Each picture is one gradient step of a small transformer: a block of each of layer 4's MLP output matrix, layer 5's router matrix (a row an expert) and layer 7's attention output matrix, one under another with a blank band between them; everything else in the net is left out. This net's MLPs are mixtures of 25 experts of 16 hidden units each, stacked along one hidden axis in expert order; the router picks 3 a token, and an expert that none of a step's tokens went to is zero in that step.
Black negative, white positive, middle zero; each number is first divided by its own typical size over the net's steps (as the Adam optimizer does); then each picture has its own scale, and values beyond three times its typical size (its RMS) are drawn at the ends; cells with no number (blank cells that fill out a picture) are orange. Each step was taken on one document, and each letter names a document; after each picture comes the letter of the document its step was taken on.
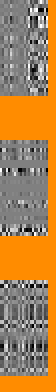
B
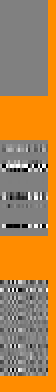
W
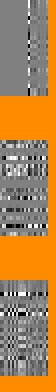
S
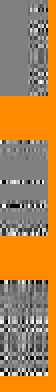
B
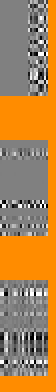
B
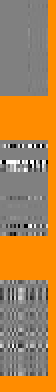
W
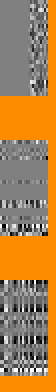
B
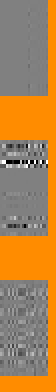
W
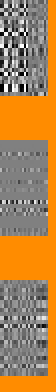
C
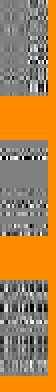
B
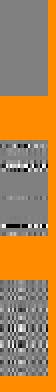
W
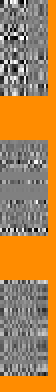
C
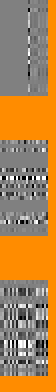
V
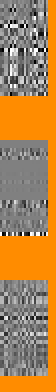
C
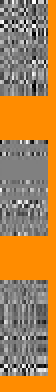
C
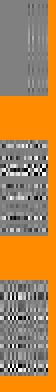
W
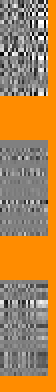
C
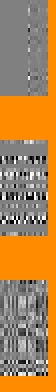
V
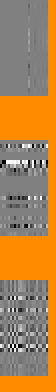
W
